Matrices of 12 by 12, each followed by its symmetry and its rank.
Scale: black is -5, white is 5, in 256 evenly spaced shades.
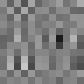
neither, rank two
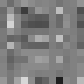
neither, rank two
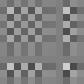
symmetric, rank one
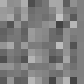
neither, rank two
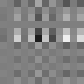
neither, rank one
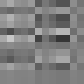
neither, rank one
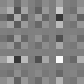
symmetric, rank one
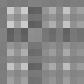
symmetric, rank one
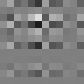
neither, rank one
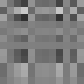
neither, rank one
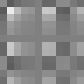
symmetric, rank one
